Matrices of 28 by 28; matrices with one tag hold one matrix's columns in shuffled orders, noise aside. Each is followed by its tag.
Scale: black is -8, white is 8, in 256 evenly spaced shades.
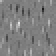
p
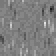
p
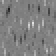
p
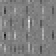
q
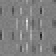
q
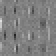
q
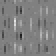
q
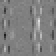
q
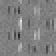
q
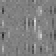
q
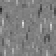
p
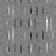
q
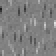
p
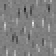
p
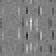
q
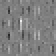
q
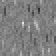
p
